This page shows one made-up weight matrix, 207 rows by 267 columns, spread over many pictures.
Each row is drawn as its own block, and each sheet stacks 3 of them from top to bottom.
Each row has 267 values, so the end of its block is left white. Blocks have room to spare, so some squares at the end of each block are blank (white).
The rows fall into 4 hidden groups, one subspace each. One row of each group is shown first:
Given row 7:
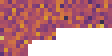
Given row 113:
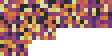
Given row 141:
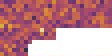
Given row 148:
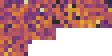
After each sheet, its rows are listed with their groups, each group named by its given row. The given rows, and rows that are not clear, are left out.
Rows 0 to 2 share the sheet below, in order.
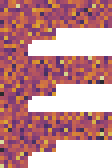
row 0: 148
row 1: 7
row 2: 7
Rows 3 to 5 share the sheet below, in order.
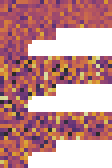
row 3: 148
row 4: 113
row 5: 141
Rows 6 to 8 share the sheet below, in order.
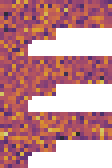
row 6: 141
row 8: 141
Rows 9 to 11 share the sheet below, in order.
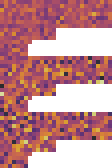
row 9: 141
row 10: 7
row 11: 141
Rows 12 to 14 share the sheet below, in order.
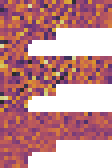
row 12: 113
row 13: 113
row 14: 148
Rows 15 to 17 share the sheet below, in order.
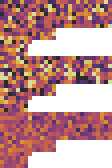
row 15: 148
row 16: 141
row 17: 141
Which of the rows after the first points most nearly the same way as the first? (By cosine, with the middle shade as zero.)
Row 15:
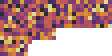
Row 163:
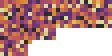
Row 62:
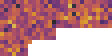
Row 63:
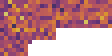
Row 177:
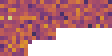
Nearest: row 62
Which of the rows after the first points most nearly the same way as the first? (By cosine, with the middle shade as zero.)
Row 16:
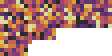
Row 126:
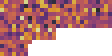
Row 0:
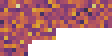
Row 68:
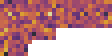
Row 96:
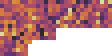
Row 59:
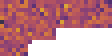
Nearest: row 96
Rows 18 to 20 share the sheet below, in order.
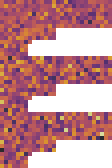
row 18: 141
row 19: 141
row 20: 7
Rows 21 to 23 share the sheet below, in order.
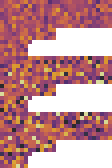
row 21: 113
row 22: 7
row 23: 148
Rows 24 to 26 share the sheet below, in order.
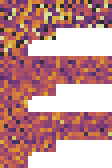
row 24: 7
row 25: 141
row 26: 7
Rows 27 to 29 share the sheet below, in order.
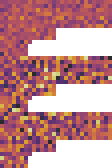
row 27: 7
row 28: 141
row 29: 113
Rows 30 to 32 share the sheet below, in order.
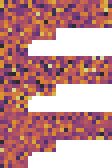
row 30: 141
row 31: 141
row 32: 7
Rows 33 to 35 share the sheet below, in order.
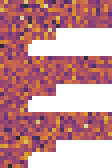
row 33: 113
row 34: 141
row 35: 141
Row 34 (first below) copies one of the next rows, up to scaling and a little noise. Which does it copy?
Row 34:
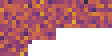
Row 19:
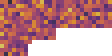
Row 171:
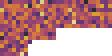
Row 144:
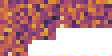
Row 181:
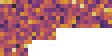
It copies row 171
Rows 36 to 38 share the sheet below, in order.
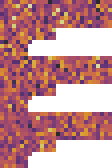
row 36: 113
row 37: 113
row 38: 141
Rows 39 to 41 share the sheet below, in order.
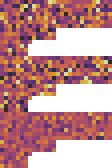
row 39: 113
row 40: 148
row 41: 7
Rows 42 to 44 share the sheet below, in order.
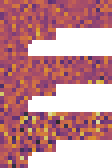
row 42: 113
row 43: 7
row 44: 113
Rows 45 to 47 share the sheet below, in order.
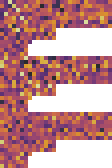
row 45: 7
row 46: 113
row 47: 7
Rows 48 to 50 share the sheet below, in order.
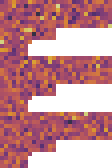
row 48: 141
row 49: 113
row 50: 141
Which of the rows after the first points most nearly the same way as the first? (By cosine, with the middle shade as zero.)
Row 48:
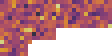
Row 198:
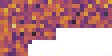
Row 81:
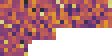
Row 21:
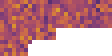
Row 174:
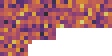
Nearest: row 198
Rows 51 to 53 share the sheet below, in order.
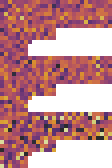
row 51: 7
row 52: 113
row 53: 7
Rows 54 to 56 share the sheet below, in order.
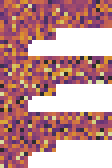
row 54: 113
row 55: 7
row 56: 7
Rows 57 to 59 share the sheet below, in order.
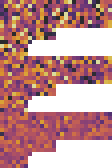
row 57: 113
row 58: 148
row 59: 148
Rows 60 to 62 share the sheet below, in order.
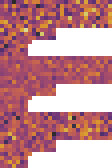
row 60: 148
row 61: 148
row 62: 148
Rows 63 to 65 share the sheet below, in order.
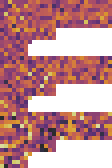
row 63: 7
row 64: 141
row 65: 141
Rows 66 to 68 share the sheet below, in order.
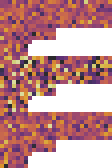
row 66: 141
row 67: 113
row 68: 141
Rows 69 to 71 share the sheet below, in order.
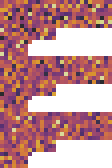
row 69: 7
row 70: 7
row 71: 113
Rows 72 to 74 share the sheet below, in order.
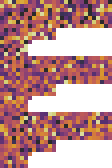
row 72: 141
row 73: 148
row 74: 113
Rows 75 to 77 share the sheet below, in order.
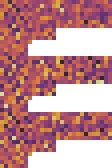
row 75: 7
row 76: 7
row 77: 7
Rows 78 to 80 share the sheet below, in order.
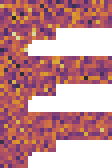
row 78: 141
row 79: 7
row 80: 7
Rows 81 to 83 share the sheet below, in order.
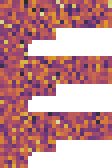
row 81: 148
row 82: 113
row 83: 113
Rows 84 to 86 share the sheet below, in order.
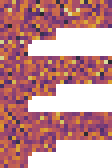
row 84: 148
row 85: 148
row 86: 7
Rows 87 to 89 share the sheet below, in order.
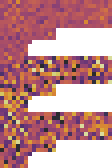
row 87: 7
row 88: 148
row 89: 7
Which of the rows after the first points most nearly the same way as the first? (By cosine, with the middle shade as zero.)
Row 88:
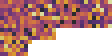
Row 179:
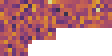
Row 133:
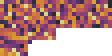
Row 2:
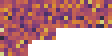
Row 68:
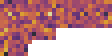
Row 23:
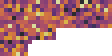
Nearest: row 23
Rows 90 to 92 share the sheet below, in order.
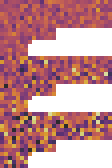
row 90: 113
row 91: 141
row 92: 113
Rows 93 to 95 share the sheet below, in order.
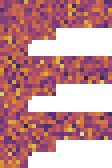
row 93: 148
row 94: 7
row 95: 148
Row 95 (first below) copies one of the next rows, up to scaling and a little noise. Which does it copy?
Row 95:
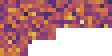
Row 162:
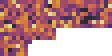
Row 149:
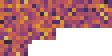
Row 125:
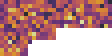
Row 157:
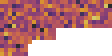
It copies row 125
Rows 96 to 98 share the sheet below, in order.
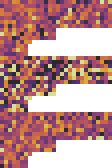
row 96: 141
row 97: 141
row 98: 7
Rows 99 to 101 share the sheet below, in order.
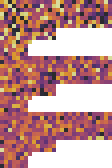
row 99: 7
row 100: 141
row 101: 7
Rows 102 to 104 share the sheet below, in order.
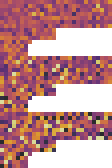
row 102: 148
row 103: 113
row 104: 7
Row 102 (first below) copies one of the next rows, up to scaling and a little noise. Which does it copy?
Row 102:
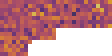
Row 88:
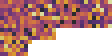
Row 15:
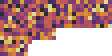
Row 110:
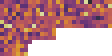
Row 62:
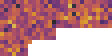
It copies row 88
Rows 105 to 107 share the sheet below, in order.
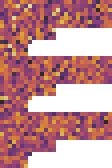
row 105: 113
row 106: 113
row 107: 141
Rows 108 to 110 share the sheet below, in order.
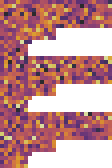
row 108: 141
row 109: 148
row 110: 148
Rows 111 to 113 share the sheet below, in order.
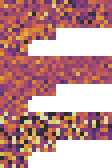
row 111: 141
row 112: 141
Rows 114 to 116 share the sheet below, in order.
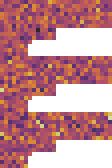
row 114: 113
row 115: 141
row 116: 148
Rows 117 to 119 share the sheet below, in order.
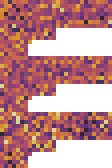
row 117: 7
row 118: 7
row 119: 148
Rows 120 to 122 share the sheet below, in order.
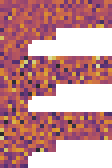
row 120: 7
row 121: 113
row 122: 148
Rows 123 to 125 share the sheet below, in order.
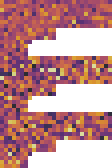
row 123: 141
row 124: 148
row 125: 148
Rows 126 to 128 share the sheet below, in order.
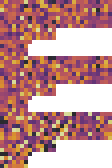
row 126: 113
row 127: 113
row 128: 113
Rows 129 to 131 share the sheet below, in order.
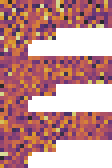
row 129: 7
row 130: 7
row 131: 113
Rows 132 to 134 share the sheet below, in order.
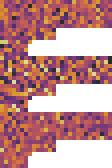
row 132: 113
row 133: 148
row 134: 7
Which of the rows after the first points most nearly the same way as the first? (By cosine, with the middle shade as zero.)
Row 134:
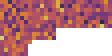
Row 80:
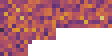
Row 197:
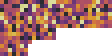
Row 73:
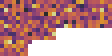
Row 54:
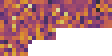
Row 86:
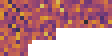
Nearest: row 86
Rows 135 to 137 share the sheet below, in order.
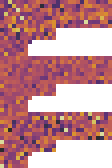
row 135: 7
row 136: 7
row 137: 7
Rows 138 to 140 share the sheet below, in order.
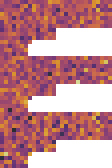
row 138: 113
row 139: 141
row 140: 113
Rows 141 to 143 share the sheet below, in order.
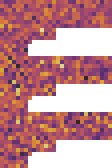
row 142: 7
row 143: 148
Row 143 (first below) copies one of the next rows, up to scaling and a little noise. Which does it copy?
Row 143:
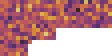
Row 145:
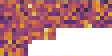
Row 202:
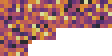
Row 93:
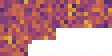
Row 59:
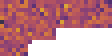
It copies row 202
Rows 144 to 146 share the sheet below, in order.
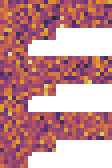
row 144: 141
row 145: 148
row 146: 7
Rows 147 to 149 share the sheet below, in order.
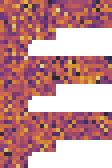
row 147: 113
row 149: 148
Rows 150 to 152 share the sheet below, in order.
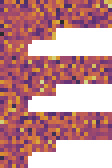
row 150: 148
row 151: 141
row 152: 113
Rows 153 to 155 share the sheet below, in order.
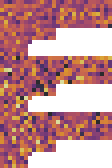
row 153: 141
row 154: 141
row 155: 113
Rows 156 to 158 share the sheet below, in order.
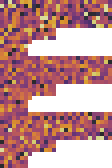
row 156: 141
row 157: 148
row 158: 7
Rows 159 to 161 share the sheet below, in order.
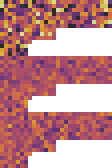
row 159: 141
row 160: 141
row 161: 141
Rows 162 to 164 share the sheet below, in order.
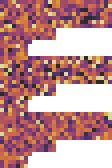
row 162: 148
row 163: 7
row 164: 148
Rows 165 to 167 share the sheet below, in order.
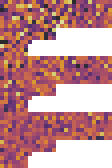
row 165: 113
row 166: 148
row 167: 7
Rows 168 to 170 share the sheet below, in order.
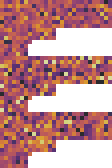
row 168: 148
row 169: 7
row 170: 141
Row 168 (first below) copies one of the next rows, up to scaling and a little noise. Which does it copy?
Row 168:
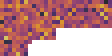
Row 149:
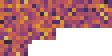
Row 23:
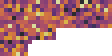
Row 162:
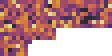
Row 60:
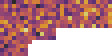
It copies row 149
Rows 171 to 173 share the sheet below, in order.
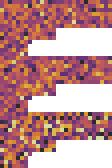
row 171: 141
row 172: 141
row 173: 7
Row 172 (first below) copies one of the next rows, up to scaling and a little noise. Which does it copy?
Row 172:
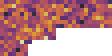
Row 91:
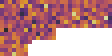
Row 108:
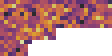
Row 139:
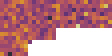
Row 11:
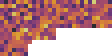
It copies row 108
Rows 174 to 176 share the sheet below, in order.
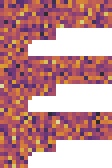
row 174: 141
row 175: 7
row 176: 113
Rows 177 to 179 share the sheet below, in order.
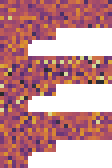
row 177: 148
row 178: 7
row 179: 113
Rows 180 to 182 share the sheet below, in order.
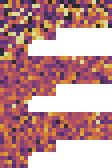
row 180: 141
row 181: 141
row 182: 113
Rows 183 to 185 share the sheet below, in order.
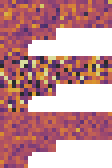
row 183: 141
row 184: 113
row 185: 141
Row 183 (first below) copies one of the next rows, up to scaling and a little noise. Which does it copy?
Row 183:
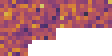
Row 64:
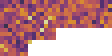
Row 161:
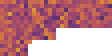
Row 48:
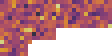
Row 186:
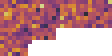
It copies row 186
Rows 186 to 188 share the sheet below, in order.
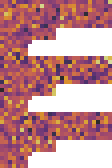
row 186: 141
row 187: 148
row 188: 113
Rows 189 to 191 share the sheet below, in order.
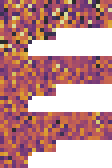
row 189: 113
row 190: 113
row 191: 113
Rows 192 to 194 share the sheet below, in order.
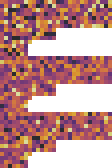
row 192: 148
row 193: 141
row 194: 141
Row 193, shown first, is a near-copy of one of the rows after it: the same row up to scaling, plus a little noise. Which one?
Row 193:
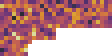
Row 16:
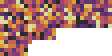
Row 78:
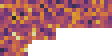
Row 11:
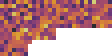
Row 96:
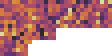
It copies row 78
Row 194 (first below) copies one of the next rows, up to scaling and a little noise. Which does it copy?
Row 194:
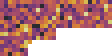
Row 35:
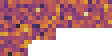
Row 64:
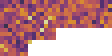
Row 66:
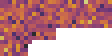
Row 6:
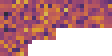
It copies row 35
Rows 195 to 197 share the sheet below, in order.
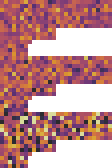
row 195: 113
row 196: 141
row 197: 113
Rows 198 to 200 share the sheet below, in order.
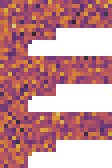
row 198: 141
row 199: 141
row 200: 7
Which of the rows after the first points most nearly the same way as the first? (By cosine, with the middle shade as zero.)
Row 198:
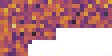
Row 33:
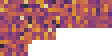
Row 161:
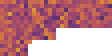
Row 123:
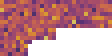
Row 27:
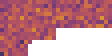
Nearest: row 161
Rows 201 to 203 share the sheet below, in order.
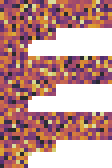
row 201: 113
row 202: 148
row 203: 141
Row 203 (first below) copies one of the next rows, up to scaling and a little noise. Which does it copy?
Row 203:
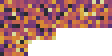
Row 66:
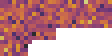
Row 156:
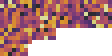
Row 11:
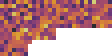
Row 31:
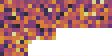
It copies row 31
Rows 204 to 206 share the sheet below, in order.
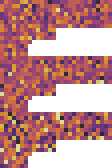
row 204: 113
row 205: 7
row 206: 7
